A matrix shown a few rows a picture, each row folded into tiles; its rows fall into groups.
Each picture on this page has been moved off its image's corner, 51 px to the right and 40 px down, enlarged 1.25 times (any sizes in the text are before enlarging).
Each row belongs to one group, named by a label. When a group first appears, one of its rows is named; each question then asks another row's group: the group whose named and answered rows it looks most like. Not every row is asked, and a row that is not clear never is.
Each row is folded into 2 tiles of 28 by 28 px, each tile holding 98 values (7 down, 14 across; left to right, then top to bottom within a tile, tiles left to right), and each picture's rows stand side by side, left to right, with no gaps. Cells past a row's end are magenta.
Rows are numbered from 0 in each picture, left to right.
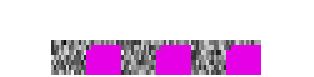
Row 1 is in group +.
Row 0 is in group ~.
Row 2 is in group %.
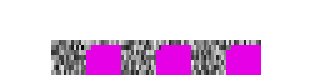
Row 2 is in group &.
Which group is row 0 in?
~
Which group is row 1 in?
+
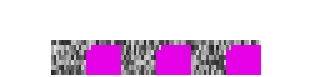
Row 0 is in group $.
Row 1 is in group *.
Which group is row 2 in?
~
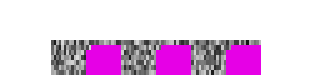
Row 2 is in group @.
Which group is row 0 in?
*
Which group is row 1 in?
%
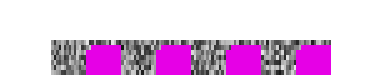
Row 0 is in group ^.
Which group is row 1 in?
@
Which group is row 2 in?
+
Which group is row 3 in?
@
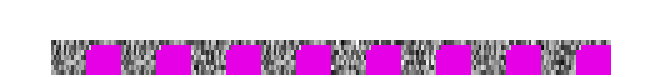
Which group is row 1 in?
*
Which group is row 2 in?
+
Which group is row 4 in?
$
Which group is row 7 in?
@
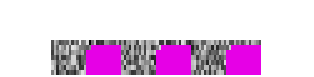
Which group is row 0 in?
&
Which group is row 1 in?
^
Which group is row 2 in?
~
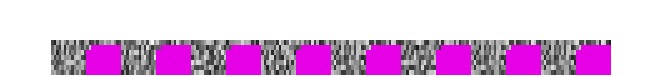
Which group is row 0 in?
*
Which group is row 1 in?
&
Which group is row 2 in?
%
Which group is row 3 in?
&
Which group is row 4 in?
^
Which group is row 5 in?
%
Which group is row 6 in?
^
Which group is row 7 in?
^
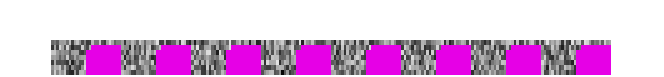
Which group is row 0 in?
@
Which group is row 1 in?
^
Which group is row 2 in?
$
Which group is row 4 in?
*
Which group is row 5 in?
+
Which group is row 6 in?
+
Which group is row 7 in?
~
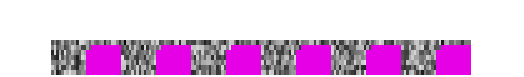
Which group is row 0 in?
&
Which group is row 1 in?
~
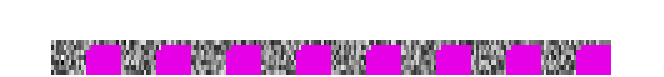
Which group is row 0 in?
+
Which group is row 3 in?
$
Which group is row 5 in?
$
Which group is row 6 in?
&
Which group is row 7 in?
&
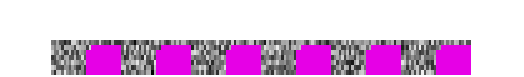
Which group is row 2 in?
@
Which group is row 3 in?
$
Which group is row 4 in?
@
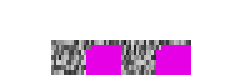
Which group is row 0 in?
%
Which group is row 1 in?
*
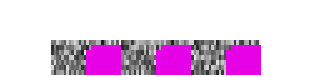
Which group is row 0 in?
~
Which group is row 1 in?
~
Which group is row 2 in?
+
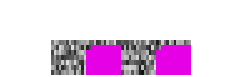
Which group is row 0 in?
&
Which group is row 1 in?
@
